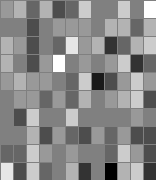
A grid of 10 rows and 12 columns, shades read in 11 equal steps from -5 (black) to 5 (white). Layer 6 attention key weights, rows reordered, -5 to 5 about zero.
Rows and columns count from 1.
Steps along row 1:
up down up down up up down same up down up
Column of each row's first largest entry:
12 9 6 5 7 11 3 3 3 1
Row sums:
12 6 8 7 6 7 5 -5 4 0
